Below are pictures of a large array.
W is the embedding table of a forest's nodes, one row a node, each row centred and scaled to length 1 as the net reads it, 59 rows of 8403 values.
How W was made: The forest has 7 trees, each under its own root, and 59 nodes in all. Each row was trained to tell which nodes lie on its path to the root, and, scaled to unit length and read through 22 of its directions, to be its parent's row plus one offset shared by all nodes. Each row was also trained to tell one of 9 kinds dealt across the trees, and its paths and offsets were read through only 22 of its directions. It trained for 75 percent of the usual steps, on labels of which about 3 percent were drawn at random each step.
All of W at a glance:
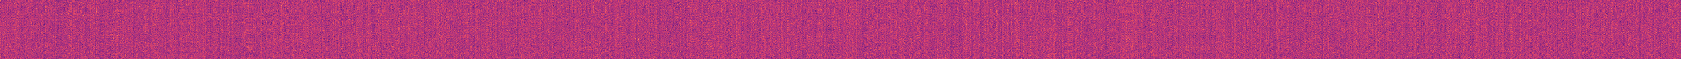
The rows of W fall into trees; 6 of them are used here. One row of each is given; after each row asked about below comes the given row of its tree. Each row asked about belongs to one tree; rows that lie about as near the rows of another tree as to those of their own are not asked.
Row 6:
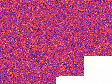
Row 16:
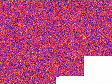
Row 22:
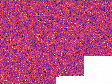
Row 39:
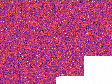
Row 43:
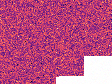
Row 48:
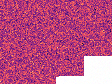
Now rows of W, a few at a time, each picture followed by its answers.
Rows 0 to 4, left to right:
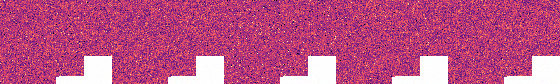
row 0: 22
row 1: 16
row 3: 6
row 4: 22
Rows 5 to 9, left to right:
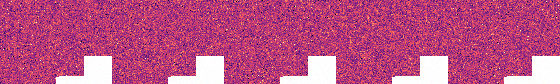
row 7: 39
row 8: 48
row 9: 39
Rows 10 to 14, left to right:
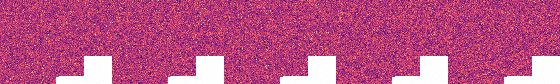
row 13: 16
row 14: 16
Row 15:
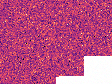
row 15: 39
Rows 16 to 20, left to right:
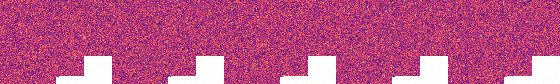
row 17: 22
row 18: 6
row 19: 16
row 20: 39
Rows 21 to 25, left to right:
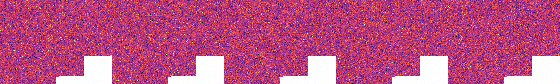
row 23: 39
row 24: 39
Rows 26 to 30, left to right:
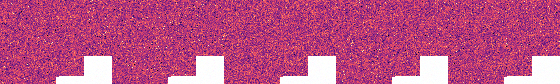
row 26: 16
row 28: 48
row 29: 6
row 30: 6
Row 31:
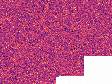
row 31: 22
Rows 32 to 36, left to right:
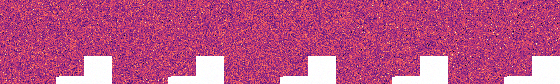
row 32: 16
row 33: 39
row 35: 22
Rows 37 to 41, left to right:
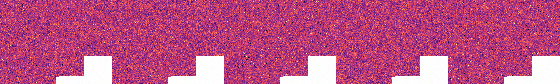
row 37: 22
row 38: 39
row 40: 43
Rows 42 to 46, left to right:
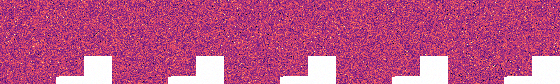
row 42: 6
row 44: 22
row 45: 39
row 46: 6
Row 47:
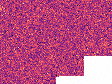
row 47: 6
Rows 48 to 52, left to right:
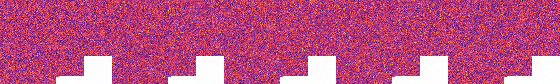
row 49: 6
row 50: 39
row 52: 16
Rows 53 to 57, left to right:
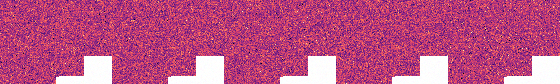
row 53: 22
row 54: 43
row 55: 39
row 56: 43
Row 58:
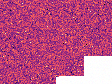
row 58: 6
